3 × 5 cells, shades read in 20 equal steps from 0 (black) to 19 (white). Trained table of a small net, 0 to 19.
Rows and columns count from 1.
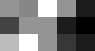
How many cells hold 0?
1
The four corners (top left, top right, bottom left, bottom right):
11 2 14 2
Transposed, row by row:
11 5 14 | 10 11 19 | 19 11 11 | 11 2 4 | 2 0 2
